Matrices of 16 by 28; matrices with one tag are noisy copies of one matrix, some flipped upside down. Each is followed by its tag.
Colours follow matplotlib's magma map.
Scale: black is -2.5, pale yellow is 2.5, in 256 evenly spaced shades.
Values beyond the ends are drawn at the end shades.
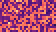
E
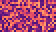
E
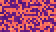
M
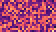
E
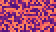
M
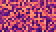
E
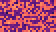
M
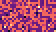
E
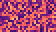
E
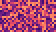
E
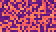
E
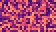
E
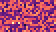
M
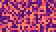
E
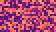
M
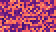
M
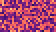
M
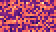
M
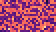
M
